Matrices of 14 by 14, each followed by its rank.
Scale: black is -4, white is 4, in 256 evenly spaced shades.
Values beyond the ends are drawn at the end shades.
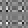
one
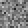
full rank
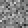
full rank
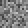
full rank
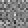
three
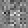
three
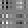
one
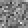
full rank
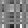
one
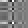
one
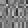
three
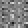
three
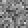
full rank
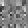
three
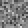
full rank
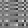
one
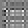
one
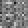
three
